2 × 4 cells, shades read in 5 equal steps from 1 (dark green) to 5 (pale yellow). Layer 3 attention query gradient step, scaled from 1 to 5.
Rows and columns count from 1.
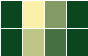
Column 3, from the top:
3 2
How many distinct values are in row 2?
3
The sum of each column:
2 9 5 2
